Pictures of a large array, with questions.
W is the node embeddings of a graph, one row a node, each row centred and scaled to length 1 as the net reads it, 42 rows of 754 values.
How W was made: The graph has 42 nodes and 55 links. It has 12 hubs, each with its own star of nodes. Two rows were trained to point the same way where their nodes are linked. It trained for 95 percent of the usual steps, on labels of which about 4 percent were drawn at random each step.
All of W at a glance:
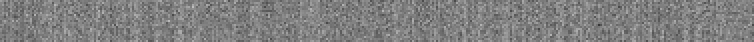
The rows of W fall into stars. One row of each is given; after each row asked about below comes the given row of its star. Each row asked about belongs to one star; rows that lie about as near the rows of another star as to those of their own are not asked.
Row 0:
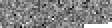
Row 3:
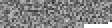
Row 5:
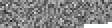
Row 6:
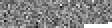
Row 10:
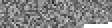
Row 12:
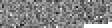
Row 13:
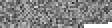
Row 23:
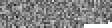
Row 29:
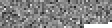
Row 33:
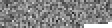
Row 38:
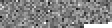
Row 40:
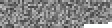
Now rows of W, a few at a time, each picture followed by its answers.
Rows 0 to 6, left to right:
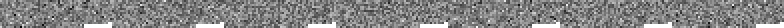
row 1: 5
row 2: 12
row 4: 40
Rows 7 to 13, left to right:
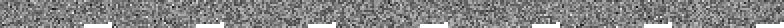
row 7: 6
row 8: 6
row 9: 29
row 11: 3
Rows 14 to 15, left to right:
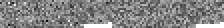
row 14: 5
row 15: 5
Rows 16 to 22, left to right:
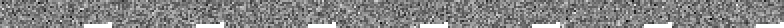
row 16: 5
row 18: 23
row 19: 3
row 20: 13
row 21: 40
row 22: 10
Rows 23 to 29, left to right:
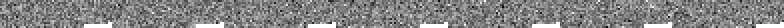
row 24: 6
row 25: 29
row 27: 12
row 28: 0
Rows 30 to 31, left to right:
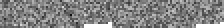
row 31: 0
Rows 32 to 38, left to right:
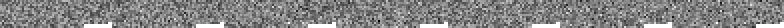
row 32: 38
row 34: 38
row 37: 29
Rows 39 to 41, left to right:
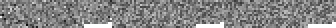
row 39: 29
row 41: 6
